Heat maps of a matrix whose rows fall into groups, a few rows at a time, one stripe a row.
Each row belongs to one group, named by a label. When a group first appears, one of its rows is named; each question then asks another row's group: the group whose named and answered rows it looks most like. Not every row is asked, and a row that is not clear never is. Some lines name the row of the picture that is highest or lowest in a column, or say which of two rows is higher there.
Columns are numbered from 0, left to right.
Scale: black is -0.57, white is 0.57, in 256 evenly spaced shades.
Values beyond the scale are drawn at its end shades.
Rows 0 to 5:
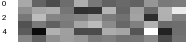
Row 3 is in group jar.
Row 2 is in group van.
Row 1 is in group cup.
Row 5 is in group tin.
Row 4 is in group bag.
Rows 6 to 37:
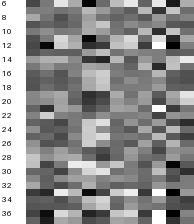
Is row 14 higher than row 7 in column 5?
No
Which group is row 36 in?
bag
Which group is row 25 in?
jar
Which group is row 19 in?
cup
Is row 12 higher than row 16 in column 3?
Yes
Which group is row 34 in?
jar
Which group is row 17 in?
jar
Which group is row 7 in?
van
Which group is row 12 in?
bag
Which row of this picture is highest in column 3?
29
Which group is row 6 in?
bag
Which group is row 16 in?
jar
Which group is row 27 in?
cup
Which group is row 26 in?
van
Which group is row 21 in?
bag
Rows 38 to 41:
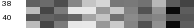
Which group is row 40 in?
jar
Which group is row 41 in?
tin
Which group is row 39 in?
tin
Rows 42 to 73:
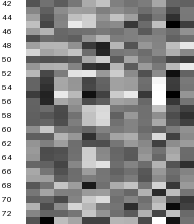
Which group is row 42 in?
jar
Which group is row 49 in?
cup
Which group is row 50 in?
jar
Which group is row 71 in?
tin
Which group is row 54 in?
bag
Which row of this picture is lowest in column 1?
73
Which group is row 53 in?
bag
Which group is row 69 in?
van
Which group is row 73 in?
bag
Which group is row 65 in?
jar
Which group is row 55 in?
bag
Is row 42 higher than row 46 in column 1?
No
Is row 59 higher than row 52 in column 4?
No
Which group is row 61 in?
bag
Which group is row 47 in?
jar
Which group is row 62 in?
cup
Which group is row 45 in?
tin
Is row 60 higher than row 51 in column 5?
Yes
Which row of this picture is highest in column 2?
55
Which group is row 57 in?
jar
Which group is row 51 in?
cup
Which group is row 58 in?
jar
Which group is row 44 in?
tin
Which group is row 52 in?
tin
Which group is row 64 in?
van
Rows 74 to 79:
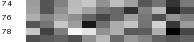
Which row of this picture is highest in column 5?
79
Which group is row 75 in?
tin
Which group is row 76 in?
cup
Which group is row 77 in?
bag
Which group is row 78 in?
tin
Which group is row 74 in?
tin
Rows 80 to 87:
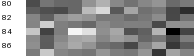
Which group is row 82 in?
tin
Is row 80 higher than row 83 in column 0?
No
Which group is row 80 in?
jar
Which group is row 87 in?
van
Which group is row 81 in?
jar
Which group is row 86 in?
tin
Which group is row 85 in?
tin
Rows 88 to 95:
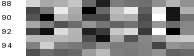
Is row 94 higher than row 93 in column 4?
Yes
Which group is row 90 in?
bag
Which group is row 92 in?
bag
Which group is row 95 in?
jar
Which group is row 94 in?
van
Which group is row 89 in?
bag
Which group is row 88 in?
cup
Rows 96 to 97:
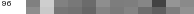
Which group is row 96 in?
van
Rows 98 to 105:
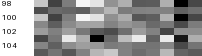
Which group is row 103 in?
bag
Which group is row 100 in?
tin
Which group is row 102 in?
cup
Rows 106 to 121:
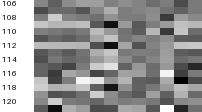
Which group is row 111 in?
jar
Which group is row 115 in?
jar
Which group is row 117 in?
tin
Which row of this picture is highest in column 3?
117
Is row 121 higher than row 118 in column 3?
No
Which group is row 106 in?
tin
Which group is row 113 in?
jar
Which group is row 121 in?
bag
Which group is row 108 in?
van
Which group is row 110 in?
van
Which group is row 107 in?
jar
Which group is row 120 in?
van
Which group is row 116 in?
bag
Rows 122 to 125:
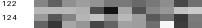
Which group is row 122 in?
tin
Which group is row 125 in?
bag
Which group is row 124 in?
tin
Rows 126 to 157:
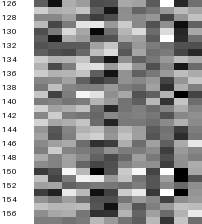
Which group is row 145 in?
tin
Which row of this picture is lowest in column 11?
133
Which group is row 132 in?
jar
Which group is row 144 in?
tin
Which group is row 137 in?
cup
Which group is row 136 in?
cup
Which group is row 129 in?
tin
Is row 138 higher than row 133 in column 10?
Yes
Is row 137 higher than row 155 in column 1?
No
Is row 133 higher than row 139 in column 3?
No
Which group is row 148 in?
cup
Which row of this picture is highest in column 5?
133
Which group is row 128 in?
cup
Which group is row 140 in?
van
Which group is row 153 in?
bag
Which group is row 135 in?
tin
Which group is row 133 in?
jar
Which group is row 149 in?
cup
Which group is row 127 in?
cup
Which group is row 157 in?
van
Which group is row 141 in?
cup
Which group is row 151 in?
tin
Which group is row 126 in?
bag
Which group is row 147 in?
van
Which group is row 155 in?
cup
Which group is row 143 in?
cup
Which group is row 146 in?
cup
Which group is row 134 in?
cup
